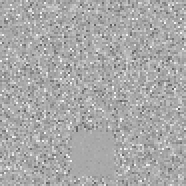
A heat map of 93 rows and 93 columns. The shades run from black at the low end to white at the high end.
The bottom middle is the calmest part. Neither half mirrors the other. There is no overall slope. The grain is fine, like static. No row or column stands out. An odd patch, calmer than its surroundings, sits in the bottom middle.
